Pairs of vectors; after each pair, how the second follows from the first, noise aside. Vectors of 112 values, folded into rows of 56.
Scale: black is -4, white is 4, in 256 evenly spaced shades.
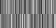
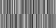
wrapped around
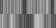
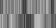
copied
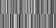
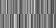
copied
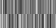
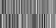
sign-scrambled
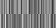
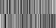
sign-scrambled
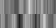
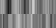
wrapped around
